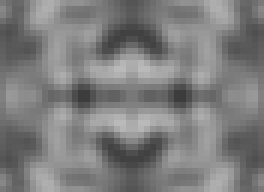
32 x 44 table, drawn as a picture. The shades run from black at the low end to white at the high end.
Mirror symmetry: left to right and top to bottom. Grain: blotchy. Odd rows or columns: none. Ninth with the highest average: centre. Seam: none.
